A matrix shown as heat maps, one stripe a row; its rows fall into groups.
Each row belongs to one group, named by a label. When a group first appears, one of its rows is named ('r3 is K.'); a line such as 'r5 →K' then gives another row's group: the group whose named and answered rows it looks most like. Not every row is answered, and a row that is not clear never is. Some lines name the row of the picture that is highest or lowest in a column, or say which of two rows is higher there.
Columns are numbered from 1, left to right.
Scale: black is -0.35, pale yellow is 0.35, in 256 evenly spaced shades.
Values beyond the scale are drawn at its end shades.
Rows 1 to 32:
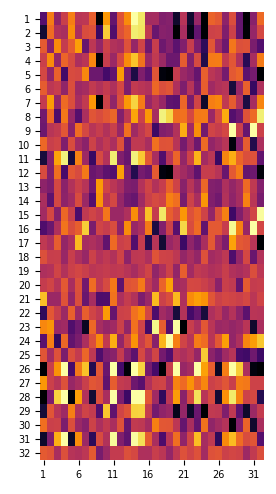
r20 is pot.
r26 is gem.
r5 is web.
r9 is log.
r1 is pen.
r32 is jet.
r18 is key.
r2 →pen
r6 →key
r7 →pen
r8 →pot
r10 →key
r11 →gem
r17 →web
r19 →log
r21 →jet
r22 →pen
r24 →pot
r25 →web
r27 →jet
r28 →gem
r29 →pen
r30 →key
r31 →gem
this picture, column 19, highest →24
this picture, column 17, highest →23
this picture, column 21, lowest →23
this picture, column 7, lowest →23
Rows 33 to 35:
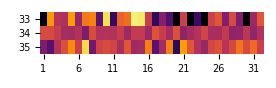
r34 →key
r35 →log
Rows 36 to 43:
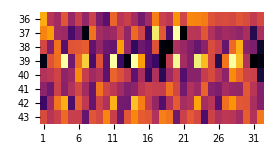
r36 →jet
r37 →key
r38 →web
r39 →gem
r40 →web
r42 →gem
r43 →pot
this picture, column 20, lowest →43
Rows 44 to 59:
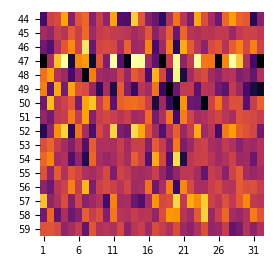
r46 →log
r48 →key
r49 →web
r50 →pen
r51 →log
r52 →gem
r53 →key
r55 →web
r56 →log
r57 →jet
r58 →pot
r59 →key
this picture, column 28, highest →47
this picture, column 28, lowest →59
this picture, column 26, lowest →47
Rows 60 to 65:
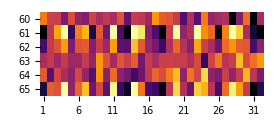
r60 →key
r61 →gem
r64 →jet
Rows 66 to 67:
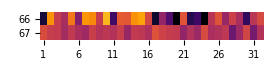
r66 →pen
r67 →key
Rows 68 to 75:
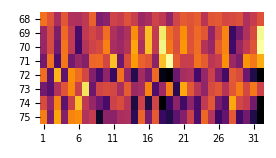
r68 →jet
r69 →pot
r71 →pot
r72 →web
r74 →web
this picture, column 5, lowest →71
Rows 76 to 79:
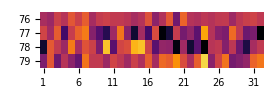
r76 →log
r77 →web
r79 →pot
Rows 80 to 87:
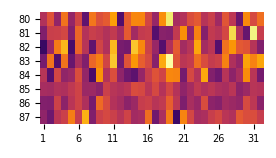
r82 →gem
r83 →pot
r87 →log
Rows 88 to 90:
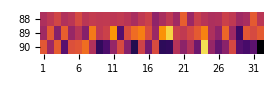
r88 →log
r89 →pot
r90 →web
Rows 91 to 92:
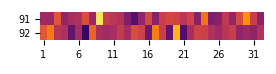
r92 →key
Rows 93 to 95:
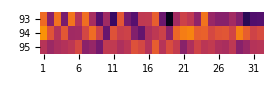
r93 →web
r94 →jet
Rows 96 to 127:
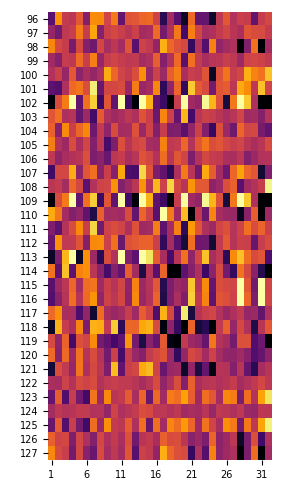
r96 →pen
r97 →log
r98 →key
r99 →log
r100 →pot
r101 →log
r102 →gem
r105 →jet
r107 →gem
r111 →log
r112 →pen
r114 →web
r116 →log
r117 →key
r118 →pen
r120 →web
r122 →log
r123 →pot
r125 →pot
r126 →key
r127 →key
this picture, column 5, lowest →113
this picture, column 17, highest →110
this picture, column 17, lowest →118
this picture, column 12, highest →119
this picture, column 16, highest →108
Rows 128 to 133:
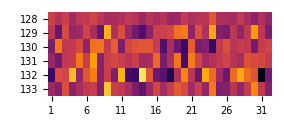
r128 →web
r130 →pen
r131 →log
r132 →gem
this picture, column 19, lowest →130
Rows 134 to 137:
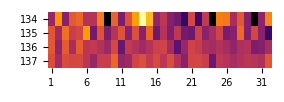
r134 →pen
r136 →web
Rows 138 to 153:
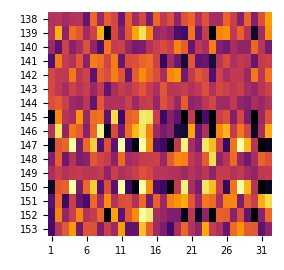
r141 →pen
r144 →key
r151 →pot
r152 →pen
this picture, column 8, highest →146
